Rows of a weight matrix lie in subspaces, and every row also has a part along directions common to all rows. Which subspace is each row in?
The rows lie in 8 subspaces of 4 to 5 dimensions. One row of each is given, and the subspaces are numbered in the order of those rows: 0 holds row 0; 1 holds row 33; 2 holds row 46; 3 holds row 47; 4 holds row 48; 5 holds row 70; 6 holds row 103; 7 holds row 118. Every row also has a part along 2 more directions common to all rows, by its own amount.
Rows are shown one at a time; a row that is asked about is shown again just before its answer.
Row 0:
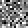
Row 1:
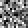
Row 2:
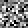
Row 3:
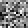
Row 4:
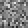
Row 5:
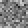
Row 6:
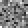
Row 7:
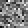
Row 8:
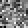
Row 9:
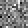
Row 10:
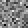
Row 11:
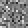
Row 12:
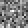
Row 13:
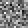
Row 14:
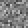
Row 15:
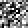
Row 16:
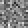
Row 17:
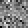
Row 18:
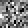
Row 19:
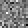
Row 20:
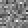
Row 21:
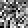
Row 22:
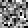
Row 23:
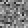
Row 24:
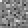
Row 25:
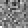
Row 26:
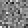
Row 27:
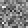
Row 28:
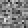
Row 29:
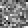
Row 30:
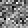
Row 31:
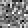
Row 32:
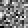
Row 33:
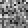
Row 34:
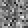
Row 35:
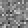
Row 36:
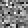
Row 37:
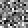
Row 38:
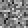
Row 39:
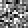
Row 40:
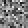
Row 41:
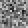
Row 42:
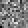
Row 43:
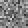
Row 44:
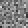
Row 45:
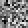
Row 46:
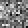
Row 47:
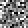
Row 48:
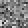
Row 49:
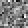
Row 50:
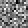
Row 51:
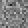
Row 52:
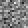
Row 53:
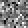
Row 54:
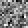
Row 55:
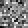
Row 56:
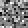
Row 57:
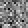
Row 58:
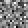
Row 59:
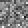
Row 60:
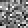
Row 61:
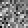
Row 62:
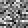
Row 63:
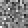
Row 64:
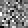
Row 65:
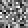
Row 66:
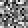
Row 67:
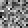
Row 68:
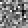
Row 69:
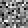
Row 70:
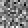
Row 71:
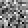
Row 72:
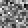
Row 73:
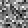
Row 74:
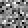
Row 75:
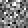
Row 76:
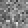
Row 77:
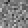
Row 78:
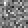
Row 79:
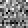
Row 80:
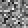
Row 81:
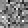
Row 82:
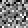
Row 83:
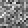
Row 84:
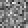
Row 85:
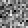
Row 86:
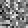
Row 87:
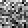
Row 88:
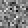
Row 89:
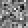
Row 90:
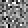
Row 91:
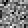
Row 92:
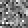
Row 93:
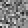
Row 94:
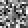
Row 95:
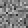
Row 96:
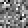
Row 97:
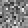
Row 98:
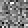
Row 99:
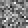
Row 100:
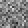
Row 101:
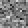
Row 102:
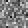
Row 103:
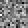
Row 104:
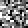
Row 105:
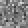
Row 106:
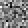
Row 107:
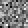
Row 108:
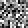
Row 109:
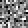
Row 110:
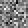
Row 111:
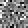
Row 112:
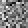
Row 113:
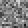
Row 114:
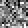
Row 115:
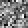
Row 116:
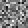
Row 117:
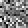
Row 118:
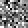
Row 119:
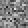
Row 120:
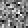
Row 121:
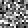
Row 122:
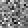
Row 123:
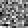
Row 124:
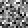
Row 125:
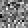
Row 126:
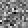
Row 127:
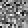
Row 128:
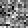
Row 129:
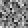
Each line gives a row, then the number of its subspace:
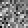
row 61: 4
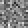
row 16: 7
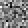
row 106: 6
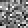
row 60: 4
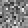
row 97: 5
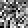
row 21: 2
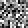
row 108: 2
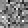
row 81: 5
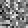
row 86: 2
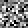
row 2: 5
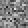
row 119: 7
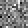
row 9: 1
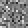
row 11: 7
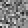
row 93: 0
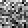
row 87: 1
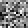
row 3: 5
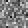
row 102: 1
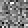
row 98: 5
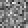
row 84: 2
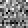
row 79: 1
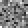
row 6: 6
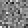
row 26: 5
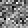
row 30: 2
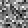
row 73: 0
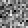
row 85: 2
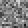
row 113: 1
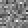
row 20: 7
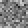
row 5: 6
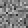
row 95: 0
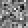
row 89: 0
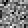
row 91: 3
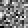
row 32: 3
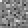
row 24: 7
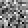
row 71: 4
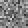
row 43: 1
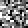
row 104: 2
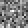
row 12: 2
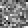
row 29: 4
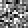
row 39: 7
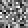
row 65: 6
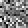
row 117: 0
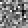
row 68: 0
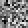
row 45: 5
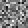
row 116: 7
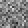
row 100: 1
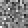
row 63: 1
